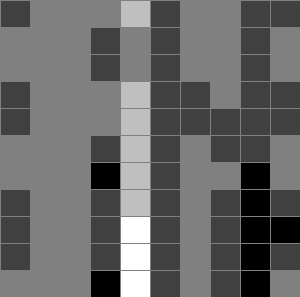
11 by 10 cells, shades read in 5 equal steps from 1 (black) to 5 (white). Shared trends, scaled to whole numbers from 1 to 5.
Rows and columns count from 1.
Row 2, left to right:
3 3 3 2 3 2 3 3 2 3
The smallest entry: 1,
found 8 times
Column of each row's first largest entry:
5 1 1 5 5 5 5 5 5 5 5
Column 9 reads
2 2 2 2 2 2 1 1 1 1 1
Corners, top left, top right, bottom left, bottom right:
2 2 3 3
